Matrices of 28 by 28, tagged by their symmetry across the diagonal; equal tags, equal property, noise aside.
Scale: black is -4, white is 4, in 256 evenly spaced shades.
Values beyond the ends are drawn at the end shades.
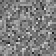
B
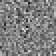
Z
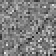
B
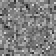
B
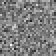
Z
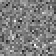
Z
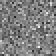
Z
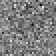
Z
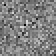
B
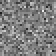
Z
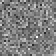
B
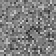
B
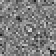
B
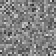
B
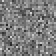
Z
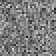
Z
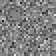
B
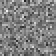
Z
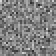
Z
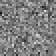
Z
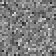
B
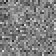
Z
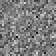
B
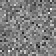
B
